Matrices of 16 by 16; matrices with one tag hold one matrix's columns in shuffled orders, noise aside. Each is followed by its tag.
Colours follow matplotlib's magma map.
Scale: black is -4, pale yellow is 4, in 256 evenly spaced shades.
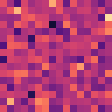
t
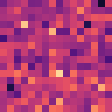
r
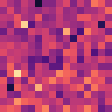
r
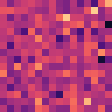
t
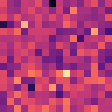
r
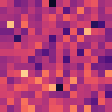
r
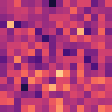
r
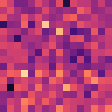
r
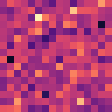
t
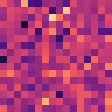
t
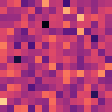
t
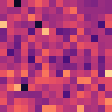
r
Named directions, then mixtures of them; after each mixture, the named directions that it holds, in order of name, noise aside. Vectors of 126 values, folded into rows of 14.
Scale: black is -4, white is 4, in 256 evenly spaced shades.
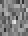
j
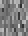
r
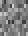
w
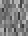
r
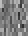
r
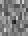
j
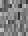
r, w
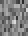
j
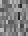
r, w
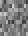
w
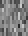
r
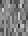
r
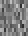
j, r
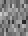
r, w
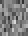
j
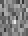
j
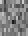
j, w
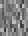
j, r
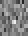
j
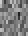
r, w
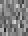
j, r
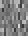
r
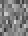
j, w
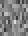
j, w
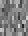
r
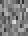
j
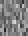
j, r
